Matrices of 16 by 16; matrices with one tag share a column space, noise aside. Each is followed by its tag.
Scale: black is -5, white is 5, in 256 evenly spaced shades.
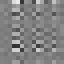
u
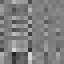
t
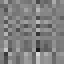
t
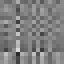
t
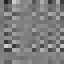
u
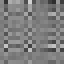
u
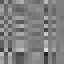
t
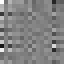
u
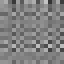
u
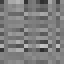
u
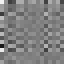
u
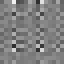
u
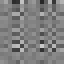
u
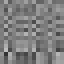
t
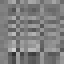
t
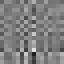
t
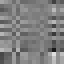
t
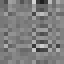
u
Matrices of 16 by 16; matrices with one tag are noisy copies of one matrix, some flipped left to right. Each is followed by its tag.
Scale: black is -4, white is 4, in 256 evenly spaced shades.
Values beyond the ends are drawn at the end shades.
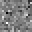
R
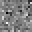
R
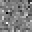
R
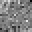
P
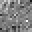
P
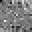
P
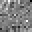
P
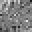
P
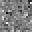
R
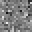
R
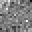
P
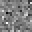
R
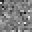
R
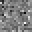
R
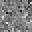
R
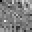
P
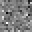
R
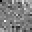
P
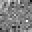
P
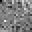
P
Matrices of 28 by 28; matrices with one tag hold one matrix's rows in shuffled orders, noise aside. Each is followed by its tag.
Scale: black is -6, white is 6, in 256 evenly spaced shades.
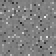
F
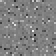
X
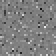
F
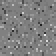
F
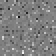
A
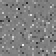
A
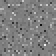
F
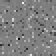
A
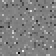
A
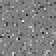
A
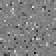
X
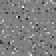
A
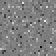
F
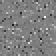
F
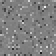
F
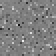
A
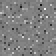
F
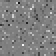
A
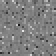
A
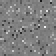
F
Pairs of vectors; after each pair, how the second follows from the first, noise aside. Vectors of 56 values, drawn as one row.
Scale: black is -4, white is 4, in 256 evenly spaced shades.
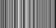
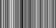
shuffled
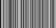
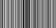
shuffled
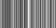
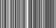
reversed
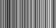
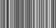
sign-scrambled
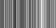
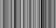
sign-scrambled
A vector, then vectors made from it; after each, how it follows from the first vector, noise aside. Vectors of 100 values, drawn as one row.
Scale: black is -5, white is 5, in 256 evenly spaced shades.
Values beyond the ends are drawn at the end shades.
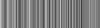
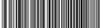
scaled up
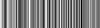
scaled up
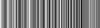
scaled up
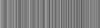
shrunk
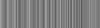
shrunk
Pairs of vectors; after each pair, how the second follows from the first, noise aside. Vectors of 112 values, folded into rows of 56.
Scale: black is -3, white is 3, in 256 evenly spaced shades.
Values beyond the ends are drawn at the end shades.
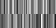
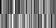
reversed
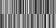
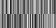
reversed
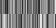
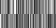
reversed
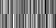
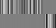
partly zeroed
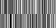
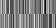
reversed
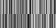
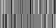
partly zeroed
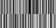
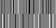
partly zeroed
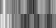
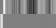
partly zeroed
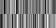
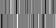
partly zeroed
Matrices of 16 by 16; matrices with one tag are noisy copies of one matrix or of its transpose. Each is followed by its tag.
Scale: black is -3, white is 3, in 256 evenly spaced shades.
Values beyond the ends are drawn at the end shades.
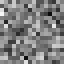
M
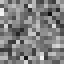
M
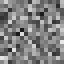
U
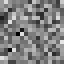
U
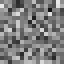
U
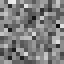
M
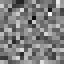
U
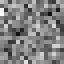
M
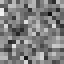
M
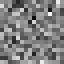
U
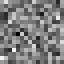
U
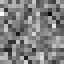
M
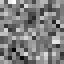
M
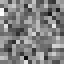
M
